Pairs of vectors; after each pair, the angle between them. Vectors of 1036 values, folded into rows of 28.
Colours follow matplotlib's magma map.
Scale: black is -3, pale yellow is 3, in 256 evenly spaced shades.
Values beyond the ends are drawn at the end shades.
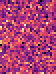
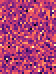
orthogonal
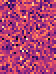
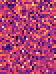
nearly parallel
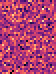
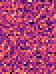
nearly parallel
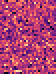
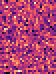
nearly parallel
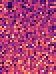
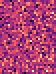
orthogonal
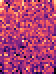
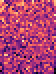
nearly parallel
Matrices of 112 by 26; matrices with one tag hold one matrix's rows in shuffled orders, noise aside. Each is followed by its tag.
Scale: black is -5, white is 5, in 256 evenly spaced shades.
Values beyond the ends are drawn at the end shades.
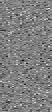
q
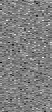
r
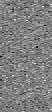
r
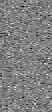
q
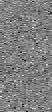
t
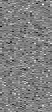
r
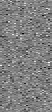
q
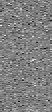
t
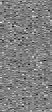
t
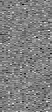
q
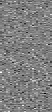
t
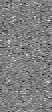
q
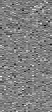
t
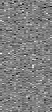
t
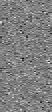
q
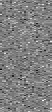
r
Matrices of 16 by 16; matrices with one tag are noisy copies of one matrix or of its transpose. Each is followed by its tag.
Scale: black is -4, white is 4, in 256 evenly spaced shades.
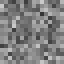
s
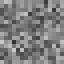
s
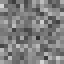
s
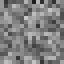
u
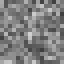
u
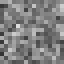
u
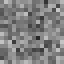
s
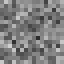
s
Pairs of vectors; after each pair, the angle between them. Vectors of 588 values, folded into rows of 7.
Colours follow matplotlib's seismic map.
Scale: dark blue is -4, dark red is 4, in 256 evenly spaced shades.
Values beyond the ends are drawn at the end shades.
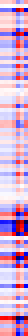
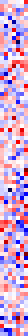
partly opposed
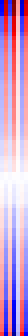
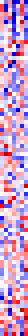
partly opposed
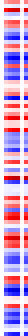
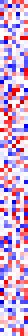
orthogonal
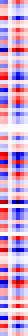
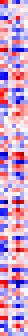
nearly opposite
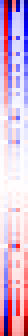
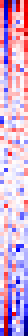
nearly opposite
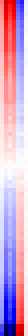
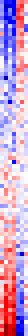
nearly opposite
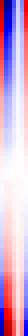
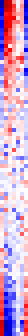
nearly opposite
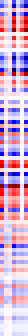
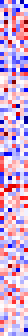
partly aligned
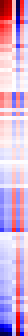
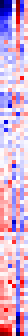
nearly opposite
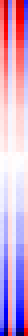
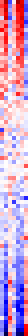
nearly parallel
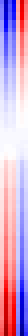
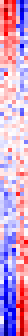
nearly opposite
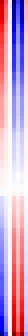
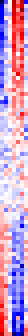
nearly opposite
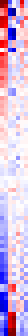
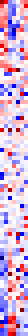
partly aligned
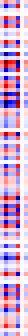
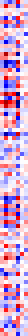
nearly opposite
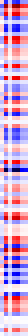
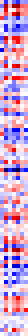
nearly parallel
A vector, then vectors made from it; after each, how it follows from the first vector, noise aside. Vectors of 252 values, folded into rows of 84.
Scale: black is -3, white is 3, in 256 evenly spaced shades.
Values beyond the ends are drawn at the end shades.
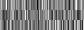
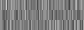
shrunk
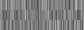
shrunk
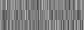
shrunk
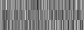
shrunk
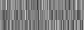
shrunk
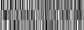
reversed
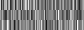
reversed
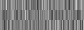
shrunk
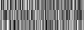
reversed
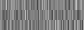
shrunk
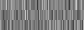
shrunk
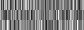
reversed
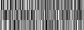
reversed
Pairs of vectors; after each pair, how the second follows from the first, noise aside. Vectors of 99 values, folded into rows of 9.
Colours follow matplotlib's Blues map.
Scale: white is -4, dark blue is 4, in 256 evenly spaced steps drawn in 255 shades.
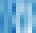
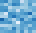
shuffled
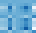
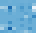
partly zeroed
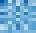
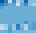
partly zeroed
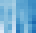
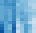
negated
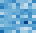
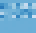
partly zeroed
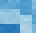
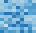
shuffled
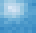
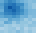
negated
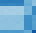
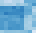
negated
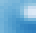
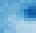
negated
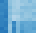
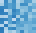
sign-scrambled
